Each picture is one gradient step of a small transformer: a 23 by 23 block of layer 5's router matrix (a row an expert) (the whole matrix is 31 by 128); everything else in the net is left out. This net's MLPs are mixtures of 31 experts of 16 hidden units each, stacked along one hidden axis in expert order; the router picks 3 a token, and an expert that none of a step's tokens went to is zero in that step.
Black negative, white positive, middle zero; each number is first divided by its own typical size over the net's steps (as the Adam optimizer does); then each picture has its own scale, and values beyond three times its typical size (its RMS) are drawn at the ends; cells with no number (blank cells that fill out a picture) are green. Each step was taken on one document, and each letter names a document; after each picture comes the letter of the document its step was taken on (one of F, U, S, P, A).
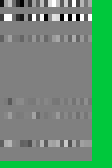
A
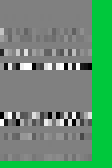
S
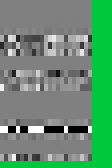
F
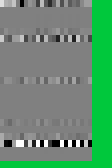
A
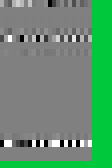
A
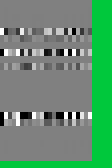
S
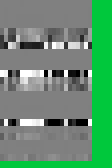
F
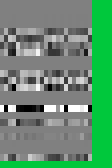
F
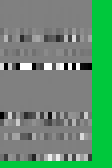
S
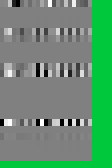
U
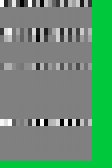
U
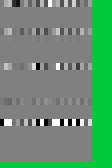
U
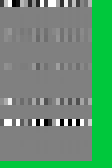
U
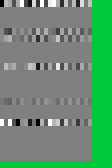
U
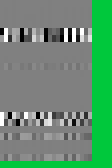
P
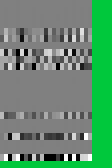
P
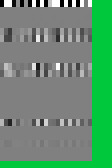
U
